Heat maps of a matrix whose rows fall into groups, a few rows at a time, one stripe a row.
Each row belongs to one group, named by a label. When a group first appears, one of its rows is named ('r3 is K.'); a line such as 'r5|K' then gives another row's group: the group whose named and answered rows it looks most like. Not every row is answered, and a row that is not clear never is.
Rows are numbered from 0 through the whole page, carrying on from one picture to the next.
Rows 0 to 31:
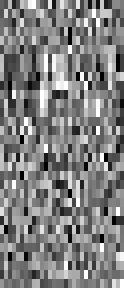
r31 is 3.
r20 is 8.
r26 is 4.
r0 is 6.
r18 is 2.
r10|8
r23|3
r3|4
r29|4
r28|3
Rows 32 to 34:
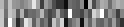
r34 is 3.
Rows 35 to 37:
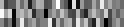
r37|6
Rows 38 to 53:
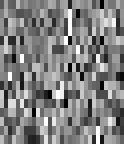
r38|4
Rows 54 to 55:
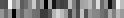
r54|2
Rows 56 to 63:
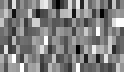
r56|8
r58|3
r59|6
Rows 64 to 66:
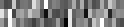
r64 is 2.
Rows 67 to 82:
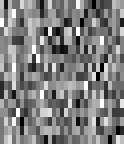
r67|6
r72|2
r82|2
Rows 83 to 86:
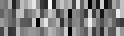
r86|4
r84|4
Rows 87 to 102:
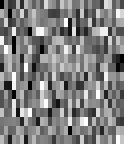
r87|4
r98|8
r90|8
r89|4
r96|8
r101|4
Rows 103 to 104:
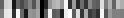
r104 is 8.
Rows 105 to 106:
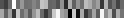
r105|8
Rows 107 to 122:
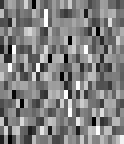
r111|4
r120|6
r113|8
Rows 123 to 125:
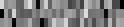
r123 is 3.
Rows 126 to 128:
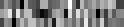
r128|6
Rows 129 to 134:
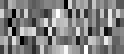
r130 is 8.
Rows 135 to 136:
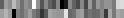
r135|2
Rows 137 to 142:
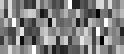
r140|6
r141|4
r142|2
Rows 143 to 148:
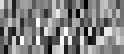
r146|4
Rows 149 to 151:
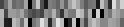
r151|8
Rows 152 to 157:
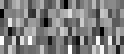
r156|3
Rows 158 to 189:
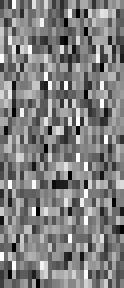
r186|3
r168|2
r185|6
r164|3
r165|4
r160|8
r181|3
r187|8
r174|2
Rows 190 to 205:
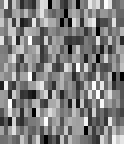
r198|3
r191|8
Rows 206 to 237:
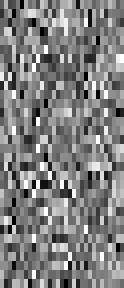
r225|6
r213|3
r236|3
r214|2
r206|4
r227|3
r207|6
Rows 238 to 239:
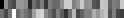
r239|8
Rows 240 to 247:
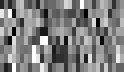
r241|2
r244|8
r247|8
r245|2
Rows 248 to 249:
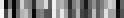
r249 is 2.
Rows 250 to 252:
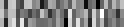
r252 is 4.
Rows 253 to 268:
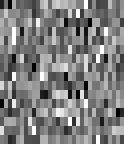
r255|3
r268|6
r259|6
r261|8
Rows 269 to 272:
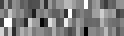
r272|2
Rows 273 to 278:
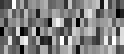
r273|8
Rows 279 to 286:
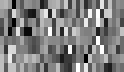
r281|6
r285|2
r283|6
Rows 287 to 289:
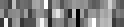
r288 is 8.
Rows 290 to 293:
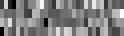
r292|2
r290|6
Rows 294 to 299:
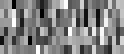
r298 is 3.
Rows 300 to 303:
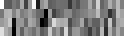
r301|2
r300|3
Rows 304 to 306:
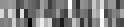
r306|8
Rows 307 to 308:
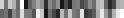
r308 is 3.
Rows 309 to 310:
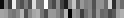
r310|4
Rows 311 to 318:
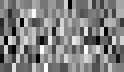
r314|6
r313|4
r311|4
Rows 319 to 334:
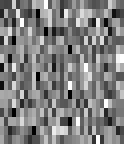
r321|6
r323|6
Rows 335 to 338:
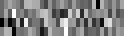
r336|8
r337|4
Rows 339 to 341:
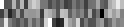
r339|3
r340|4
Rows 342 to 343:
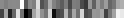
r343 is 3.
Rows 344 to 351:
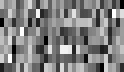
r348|2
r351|4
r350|2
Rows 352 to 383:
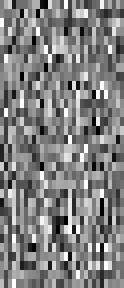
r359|2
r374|8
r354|3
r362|6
